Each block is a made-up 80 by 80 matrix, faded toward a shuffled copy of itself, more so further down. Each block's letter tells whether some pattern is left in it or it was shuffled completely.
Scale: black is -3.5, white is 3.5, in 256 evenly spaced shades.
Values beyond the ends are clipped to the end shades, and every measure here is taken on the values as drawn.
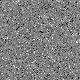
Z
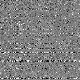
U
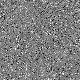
Z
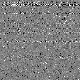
U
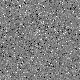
Z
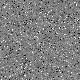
Z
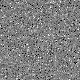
Z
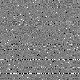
U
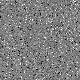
Z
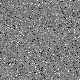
Z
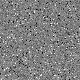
Z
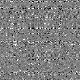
U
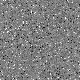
Z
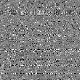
U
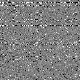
U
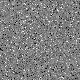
Z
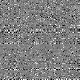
U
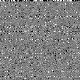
U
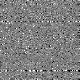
U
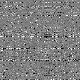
U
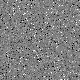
Z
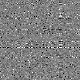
U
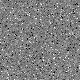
Z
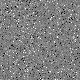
Z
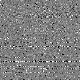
U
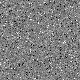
Z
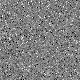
Z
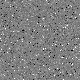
Z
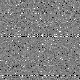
U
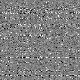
U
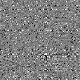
U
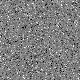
Z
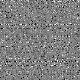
U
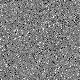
Z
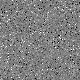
Z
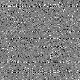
U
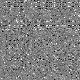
U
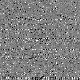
U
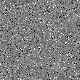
Z
